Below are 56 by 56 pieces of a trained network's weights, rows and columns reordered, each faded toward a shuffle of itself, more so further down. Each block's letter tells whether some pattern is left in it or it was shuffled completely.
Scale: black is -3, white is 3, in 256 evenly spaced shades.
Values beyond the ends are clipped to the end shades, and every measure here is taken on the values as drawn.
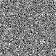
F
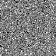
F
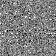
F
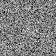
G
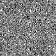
F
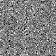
F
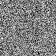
G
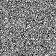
G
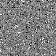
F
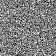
G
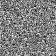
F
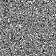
F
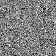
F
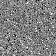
G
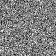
G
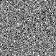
F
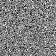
F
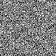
F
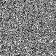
G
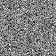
F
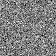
G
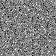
G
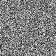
G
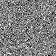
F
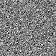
F
